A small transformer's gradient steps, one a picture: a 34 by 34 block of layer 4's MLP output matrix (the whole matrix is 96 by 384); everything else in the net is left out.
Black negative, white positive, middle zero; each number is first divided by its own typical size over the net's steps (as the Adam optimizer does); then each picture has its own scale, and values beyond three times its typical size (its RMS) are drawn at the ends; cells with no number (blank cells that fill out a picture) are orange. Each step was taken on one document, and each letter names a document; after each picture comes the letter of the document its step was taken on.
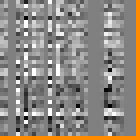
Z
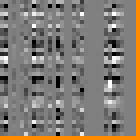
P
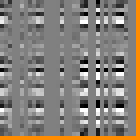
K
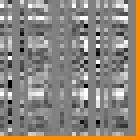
K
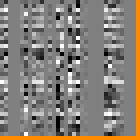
Z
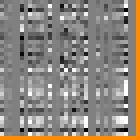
K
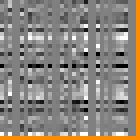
K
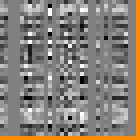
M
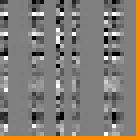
P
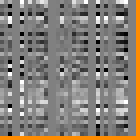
K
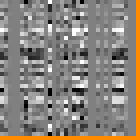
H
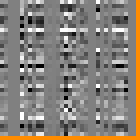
H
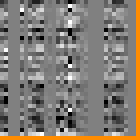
M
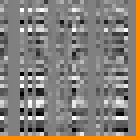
H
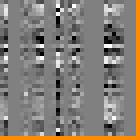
P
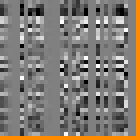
K
